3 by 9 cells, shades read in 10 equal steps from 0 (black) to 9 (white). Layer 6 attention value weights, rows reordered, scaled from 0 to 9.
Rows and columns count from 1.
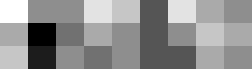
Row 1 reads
9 5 5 8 7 3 8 6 5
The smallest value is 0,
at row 2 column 2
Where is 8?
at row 1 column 4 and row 1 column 7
